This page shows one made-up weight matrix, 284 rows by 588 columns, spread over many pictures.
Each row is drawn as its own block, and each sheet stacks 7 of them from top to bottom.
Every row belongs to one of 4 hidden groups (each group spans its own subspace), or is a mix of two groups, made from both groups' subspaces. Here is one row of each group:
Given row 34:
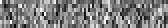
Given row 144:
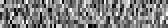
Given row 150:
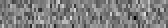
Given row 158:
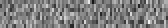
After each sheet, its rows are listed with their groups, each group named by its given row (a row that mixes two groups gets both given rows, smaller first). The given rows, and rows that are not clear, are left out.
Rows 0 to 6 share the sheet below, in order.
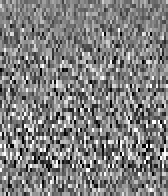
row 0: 34
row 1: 150
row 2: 144
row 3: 158
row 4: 150
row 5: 150
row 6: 158
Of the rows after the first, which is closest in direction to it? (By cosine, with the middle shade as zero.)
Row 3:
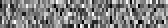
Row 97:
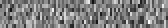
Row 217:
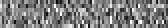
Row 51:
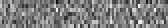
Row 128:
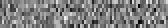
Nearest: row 128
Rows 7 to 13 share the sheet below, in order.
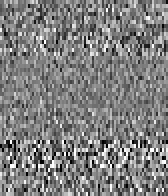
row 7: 34
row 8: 34
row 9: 158
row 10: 144
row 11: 158
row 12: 34
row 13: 158
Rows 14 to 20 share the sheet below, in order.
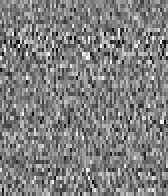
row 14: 150
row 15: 150
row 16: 144 and 158
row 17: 158
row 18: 150
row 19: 150
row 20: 150 and 158
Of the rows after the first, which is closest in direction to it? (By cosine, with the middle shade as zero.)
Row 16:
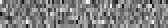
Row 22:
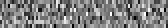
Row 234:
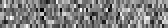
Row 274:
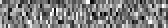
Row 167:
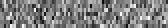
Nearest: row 274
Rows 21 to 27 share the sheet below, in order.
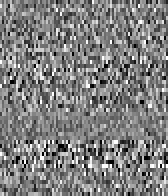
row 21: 158
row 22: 150
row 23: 34
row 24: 158
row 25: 150 and 158
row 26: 34 and 144
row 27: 150
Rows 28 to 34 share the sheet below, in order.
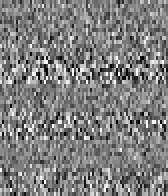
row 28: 150
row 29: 150
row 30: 158
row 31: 34
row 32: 150
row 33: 150
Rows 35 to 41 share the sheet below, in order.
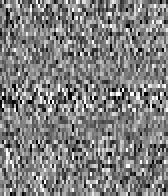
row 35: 144
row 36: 158
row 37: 144 and 150
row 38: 150
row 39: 144
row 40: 144
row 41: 34
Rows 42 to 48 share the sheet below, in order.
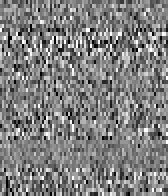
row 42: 150
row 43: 158
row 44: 144
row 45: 158
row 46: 144
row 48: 144
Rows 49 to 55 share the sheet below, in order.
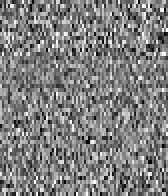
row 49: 150
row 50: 34
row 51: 158
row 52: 158
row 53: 144
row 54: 158
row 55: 34 and 144
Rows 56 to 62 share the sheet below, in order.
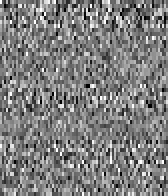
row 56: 34
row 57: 150
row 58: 34
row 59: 158
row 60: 150 and 158
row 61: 158
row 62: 150
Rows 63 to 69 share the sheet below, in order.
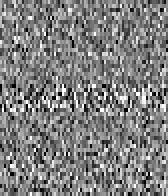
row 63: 150
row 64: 144
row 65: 150
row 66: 34 and 150
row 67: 150
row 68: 34
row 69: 150
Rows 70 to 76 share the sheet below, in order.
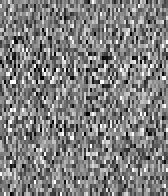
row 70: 158
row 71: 144
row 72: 34
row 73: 34
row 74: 158
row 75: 34
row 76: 34
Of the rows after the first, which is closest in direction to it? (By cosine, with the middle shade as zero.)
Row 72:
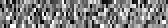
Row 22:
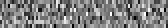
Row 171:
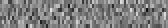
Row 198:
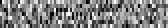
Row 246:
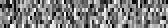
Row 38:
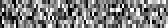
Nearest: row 246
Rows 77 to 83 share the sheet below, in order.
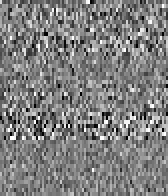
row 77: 158
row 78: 158
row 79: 144
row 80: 34 and 144
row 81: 34
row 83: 158
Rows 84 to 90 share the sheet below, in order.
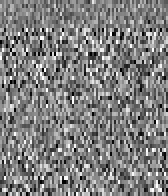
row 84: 158
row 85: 144
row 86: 34
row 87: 144 and 158
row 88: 158
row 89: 150
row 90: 144
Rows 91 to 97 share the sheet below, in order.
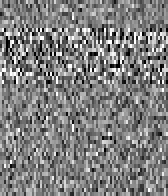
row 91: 144
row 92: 144
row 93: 150
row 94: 158
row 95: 144
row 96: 34
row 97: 158
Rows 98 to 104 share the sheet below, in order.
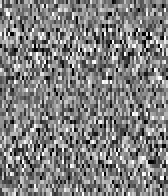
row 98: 144 and 150
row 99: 150
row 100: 144
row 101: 158
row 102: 34 and 158
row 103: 144 and 158
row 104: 150
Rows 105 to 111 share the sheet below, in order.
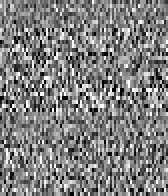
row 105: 158
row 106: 144
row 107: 144
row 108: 144
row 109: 158
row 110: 144
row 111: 158
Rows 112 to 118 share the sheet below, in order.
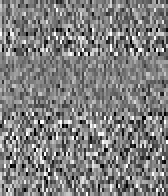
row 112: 158
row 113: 158
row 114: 34
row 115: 150
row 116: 144 and 150
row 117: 34
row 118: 158
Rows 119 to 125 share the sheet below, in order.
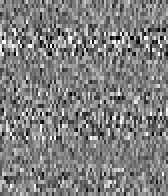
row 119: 144
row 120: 150
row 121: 144
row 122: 150
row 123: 144
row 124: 144
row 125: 144 and 150
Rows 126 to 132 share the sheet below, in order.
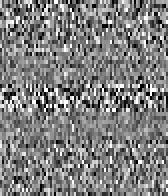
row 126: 144
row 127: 150
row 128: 158
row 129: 150 and 158
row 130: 144
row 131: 158
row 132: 144
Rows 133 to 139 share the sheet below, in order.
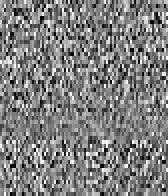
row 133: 144
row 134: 158
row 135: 34
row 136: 144
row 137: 144
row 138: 34
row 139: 34
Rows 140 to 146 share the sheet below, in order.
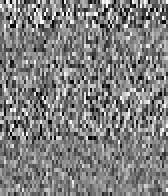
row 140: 34
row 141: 34 and 150
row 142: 158
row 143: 34
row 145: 150
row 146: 144
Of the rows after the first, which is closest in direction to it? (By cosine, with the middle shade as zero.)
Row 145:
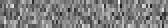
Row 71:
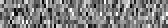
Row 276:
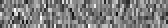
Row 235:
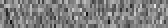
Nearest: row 276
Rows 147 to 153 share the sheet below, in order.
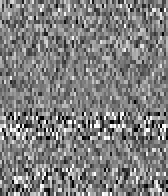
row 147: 150
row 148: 158
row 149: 34
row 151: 150
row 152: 150
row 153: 144
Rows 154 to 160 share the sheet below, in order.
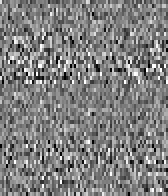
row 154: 158
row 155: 144
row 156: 150
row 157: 144
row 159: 158
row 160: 144 and 158
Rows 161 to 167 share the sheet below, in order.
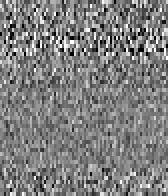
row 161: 34
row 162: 158
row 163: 34
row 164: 158
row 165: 144
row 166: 144
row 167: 34
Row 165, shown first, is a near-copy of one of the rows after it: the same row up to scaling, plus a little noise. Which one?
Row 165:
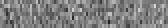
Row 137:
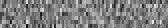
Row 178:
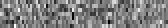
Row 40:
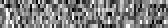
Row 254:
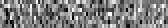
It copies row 254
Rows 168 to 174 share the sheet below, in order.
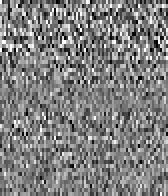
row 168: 158
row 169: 144 and 150
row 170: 158
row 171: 150
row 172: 144
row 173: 144 and 158
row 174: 34
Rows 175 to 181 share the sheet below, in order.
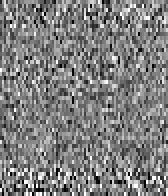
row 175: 34
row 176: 158
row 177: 144 and 150
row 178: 144
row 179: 150
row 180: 34
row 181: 150
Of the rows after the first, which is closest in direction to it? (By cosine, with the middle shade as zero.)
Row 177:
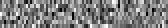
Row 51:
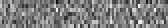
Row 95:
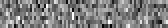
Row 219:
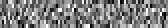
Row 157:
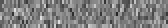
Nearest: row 157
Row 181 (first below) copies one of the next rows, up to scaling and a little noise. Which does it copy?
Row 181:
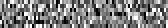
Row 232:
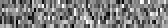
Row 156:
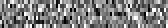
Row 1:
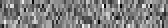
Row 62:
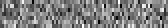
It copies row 156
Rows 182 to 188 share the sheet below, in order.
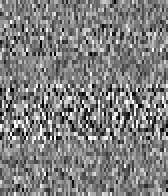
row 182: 34 and 144
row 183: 144
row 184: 34
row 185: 158
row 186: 144
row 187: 150
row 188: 144
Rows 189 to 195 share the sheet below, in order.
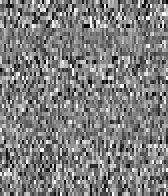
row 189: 34 and 150
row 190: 34 and 150
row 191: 144
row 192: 150
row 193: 150
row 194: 144
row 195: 34
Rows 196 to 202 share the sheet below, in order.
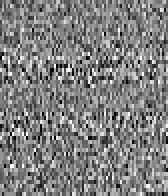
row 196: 150
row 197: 150
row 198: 144 and 158
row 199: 158
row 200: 144
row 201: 34
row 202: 34
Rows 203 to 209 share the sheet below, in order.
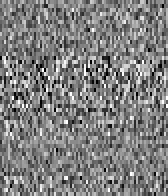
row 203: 158
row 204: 158
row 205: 34
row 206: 144
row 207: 144
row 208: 158
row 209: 144
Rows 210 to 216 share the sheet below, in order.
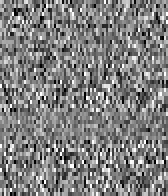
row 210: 144
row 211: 150
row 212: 34
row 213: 34
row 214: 34
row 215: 158
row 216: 34
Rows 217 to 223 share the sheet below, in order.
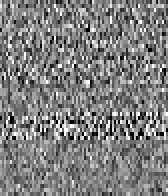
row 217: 158
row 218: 158
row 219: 150
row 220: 158
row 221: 158
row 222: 34
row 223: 144
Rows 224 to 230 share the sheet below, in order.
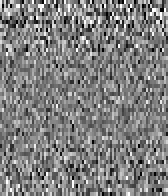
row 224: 150
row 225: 144 and 158
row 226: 158
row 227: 150
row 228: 144
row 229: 158
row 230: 144
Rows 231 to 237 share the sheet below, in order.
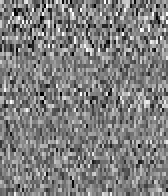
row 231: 144
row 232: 150
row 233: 34
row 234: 34 and 144
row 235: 144
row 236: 158
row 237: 144
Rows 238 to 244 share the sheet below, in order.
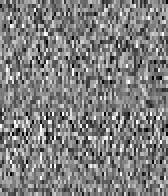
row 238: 34
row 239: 158
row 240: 144
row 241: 34 and 158
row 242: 144
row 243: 144
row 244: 150
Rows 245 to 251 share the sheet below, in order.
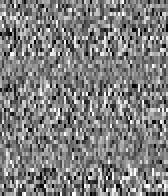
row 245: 150
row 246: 34
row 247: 150
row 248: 34
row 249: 150
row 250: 144
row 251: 34
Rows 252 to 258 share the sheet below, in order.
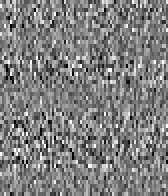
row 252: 34
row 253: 34
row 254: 144
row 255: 144
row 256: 144
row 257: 144
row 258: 34
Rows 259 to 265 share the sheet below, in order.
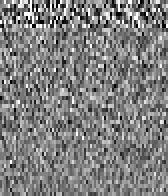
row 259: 150
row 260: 34
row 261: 34
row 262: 144
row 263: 150
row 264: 34
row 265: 144
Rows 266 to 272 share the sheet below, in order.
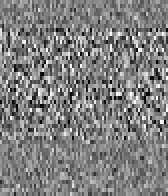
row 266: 150
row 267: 158
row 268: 144
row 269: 150
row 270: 150
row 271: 158
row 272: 144
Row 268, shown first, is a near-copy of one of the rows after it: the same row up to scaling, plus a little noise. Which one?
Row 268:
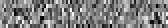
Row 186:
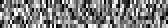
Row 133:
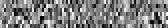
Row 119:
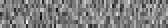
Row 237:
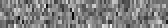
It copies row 133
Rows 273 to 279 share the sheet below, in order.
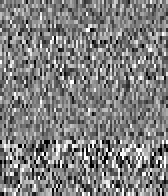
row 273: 144
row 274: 158
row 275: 158
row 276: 144
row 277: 158
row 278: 34
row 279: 150
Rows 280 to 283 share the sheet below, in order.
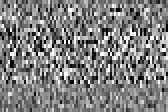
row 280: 150
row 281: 34
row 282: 158
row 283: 150 and 158
